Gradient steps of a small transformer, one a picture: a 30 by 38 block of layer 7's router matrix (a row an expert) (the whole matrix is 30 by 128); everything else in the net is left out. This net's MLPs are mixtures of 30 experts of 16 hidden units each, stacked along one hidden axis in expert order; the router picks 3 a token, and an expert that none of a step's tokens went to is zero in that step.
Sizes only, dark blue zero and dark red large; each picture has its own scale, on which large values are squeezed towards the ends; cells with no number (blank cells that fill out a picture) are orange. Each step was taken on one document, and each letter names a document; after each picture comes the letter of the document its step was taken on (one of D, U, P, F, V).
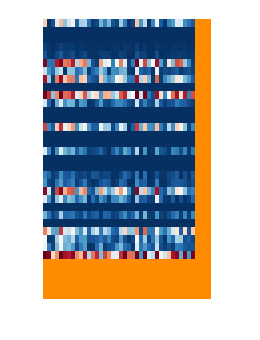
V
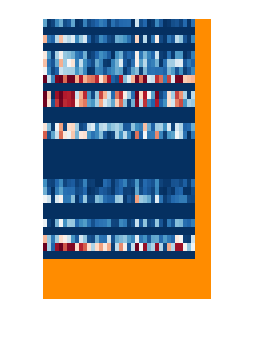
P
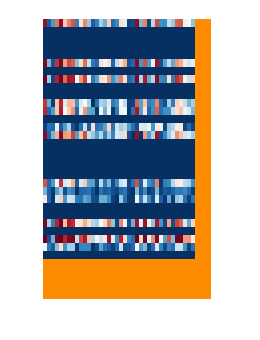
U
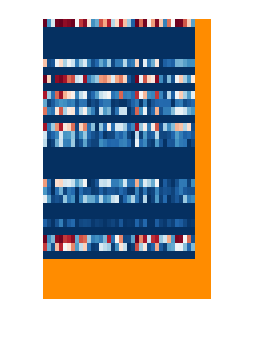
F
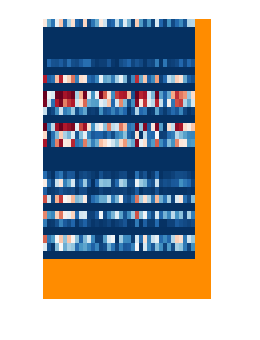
F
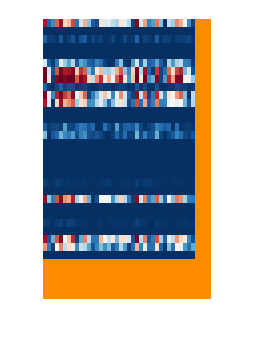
F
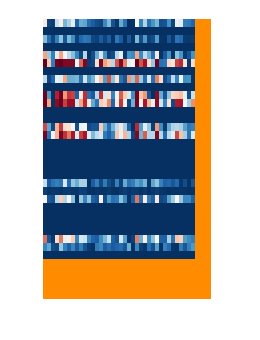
P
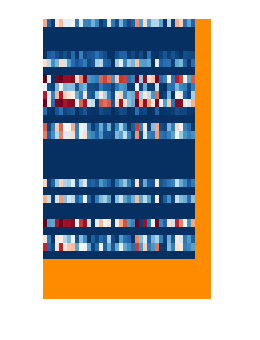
P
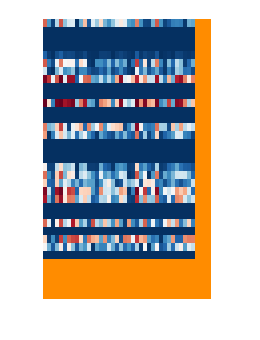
U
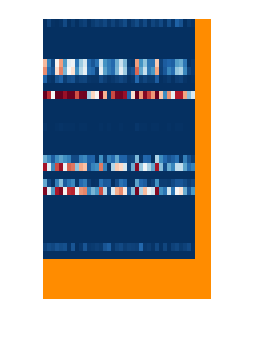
V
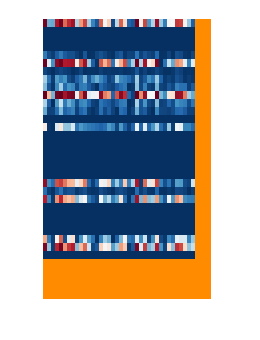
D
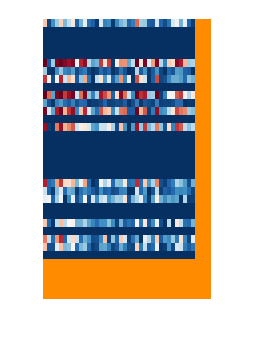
D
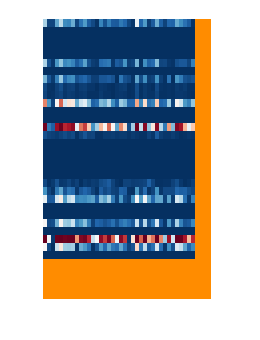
U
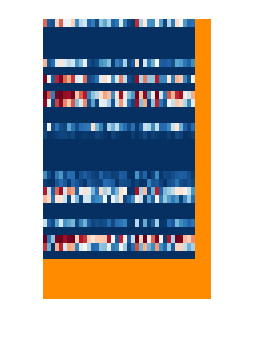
F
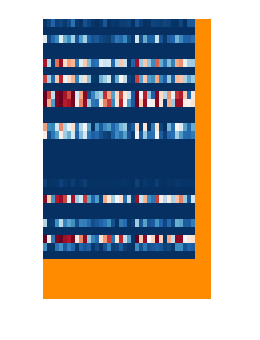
F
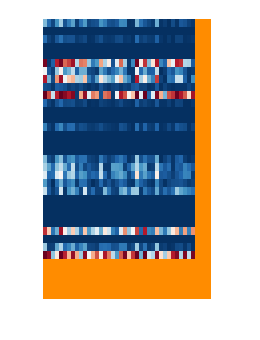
V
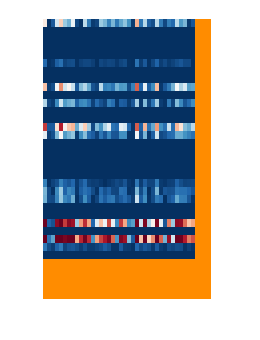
U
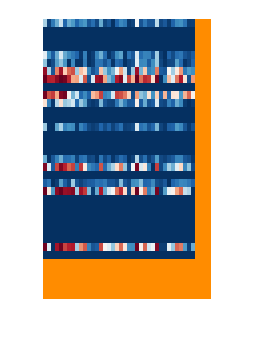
P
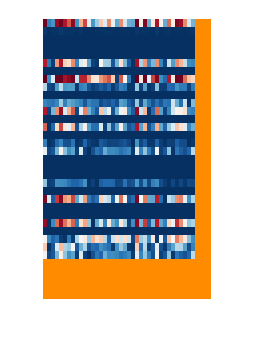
D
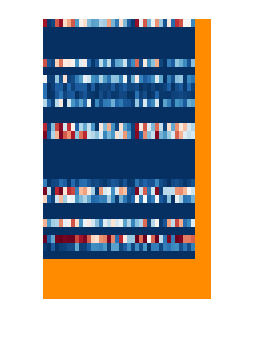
U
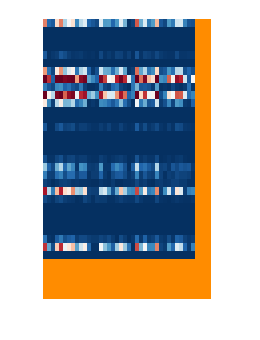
V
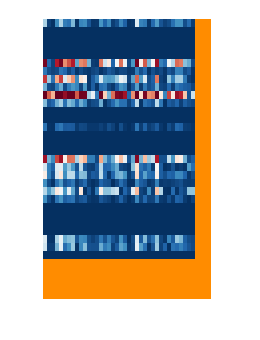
V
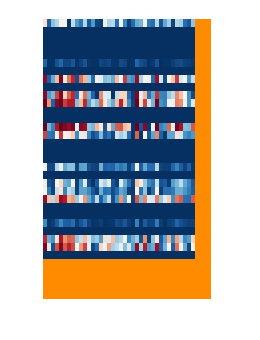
F
